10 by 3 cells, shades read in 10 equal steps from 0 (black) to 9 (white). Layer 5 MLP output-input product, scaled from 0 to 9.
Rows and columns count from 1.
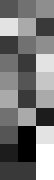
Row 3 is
2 4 5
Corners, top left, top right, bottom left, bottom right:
3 5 2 9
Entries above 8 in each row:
0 0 0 0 0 0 0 0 1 1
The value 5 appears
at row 1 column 3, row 3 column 3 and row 5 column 1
